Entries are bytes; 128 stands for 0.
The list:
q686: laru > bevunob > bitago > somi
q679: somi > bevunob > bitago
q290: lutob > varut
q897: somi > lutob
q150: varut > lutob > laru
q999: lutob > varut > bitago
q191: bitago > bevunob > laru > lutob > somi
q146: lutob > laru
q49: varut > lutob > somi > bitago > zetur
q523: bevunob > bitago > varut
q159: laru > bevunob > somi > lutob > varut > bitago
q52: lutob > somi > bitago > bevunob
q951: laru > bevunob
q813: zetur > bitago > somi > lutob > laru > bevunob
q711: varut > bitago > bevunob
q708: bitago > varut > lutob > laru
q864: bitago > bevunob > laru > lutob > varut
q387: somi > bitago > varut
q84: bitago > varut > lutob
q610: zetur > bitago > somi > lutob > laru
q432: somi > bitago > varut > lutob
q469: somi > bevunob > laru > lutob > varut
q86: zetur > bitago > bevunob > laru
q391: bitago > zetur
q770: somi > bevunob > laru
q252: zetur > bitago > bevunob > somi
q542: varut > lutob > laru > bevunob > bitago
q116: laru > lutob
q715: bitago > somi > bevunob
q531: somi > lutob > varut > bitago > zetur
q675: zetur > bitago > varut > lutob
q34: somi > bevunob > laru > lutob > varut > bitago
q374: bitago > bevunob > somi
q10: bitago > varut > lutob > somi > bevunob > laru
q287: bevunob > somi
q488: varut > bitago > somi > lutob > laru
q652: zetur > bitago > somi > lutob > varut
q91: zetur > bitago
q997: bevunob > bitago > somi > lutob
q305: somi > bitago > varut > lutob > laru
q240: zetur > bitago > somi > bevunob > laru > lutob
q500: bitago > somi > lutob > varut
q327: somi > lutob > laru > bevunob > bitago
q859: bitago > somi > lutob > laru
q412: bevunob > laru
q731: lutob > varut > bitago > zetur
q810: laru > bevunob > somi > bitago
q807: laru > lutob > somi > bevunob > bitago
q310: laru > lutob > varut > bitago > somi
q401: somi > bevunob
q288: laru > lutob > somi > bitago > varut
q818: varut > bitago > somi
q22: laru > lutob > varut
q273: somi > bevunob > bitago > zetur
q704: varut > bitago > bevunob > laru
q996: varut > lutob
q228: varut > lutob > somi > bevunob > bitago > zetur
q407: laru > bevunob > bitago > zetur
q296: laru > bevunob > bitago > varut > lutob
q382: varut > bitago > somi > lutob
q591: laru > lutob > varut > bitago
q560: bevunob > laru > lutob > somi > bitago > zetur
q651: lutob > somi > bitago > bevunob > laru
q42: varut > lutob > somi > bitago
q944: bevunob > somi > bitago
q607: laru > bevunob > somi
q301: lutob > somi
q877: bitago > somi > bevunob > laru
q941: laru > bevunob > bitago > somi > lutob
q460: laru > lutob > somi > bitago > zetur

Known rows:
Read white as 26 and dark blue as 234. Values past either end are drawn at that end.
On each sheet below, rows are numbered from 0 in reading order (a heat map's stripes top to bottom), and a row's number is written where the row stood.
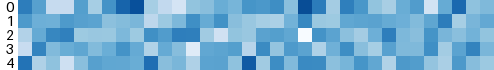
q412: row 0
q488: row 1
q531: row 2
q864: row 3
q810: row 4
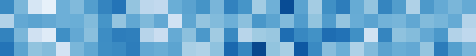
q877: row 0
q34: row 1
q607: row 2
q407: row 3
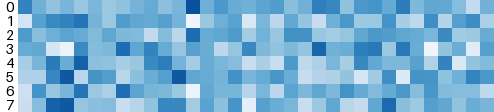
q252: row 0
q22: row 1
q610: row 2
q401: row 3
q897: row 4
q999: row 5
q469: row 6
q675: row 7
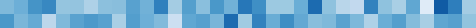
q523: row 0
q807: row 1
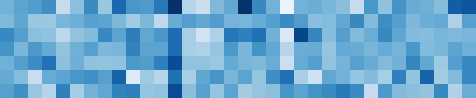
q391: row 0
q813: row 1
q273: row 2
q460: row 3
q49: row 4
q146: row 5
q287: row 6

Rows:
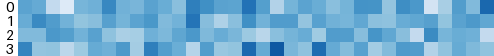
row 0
q715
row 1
q560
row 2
q310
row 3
q679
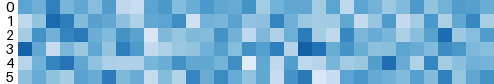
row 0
q997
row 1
q591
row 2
q150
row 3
q704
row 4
q652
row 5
q859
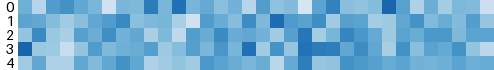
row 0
q387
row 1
q327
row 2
q191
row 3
q686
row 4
q10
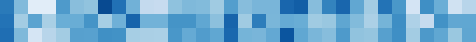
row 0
q770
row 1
q944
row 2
q651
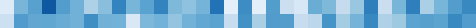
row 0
q290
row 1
q708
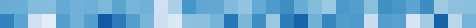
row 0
q240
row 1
q951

